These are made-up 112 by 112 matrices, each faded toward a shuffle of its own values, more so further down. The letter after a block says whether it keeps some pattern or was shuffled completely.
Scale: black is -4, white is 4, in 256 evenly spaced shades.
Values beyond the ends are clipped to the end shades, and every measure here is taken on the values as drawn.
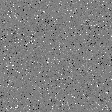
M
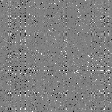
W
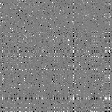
W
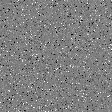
M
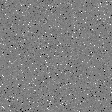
M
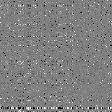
W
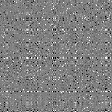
W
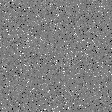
M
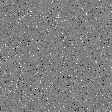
M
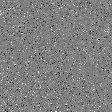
M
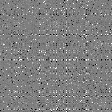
W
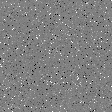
M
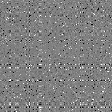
W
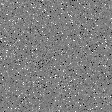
M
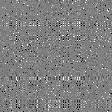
W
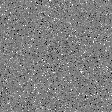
M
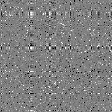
W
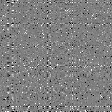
W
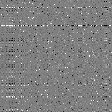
W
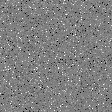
M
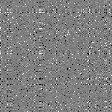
W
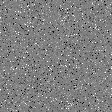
M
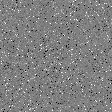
M
